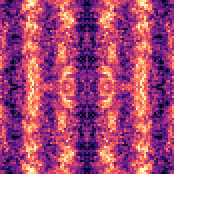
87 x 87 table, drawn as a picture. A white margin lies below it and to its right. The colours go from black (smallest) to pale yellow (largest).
There is no overall slope. Upright stripes repeat 5 times across the table. Its left and right halves mirror each other, and so do its top and bottom. No single row or column stands out from its neighbours.
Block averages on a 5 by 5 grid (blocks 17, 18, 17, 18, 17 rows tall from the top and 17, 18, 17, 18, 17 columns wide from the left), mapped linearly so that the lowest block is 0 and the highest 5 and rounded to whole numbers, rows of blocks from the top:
3 4 0 4 3 / 3 4 0 4 3 / 2 5 2 5 2 / 3 4 0 4 3 / 3 4 0 4 3
